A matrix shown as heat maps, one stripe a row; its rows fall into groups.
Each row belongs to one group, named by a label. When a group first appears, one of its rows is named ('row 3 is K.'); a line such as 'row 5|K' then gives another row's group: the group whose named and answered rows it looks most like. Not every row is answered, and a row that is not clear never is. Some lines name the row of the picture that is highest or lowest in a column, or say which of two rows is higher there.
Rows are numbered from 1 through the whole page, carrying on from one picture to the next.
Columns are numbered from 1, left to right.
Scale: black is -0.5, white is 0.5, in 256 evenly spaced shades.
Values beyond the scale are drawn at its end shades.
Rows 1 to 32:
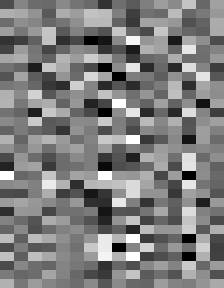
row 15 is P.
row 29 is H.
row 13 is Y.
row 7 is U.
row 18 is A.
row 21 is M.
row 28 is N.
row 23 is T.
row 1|A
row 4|T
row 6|A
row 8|Y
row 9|N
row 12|T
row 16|H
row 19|A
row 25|Y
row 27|H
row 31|Y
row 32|T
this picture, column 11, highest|28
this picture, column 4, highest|21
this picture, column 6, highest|10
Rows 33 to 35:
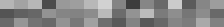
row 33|U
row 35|N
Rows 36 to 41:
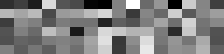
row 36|Y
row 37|U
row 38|A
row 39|M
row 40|N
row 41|N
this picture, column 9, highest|39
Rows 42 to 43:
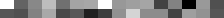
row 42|H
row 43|Y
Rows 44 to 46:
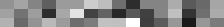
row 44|U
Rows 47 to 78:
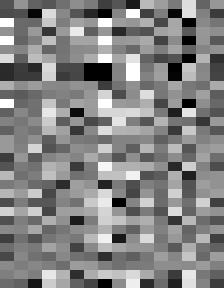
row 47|A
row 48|Y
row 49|H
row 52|U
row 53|H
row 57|N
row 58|H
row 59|M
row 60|T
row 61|M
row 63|U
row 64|N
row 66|H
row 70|U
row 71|M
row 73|N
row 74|M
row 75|A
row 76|P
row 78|Y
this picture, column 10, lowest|47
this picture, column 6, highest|50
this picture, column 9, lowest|69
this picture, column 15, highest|69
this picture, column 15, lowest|60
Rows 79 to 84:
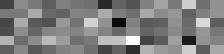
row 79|A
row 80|U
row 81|N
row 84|A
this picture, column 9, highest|83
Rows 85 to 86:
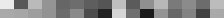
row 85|T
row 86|T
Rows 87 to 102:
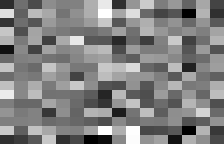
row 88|H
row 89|N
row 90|T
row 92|N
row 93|U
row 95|M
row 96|P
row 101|H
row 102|Y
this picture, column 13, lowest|102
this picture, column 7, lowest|102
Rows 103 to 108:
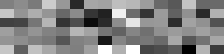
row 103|M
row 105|Y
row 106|P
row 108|H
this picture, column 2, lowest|105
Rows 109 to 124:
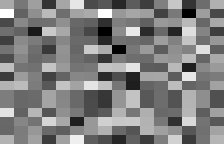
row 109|P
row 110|H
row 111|A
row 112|Y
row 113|A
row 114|N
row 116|H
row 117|A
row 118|U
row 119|Y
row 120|Y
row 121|T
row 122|M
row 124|P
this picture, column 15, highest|114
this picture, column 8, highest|110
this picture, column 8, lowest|112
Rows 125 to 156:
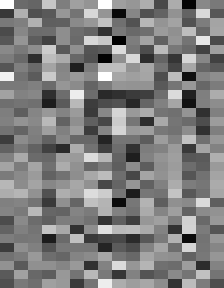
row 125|H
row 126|N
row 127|U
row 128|A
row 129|N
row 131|Y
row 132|M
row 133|H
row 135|P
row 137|T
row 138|T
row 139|T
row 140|A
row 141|P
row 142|U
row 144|U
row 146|U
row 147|N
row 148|U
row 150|M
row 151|P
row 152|A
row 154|T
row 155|N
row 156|M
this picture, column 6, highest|135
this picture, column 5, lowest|141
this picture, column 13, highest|135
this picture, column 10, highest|131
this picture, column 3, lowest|131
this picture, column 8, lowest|131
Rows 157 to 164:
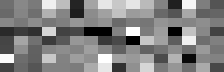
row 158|M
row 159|P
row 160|Y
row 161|A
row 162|N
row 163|H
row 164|N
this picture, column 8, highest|163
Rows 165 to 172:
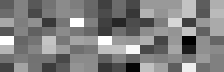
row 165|A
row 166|A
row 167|P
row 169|H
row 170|H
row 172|A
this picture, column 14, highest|172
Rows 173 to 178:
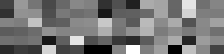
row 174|A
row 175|U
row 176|N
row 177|P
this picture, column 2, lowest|178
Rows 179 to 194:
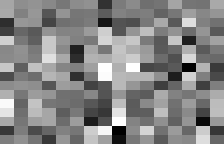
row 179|P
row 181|A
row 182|N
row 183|H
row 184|M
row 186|H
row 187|M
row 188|T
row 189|T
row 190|T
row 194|N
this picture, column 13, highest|183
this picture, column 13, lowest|187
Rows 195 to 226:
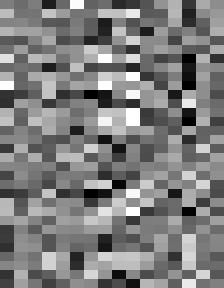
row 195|P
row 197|P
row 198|T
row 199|Y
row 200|U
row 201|H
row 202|P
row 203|H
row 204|H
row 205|Y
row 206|A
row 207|H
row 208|H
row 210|P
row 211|N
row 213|P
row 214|A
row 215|N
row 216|Y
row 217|T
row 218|H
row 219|U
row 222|A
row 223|M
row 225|N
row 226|A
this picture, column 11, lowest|198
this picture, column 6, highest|195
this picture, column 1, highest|204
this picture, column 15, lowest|217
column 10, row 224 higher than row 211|Yes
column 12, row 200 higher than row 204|Yes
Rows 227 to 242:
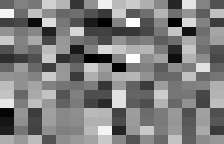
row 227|M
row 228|T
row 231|T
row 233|Y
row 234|N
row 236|T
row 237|T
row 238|T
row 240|N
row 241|N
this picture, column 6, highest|230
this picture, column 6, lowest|232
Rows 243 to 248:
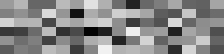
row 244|M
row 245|U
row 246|Y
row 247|N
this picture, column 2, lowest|246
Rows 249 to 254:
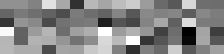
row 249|M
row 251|A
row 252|H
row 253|H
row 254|U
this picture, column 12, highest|251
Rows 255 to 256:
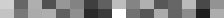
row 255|T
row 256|T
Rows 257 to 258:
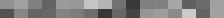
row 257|U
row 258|A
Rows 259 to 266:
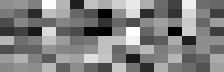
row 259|M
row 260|Y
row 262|Y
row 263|H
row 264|N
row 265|U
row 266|T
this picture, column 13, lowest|262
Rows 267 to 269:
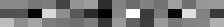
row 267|P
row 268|Y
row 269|T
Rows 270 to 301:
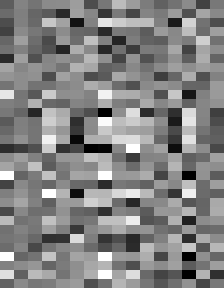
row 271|P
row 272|M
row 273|A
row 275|P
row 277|P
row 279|U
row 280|H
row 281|U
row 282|Y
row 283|M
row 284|M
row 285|M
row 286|Y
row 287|U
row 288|U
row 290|A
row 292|U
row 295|M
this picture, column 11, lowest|282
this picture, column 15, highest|274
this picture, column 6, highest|296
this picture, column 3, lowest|282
